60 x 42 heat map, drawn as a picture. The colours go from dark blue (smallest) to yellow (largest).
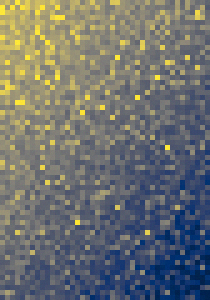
Ninth with the lowest average: bottom right. Slope: up to the top left. Mirror symmetry: none. Histogram: bell-shaped. Ninth with the highest average: top left.
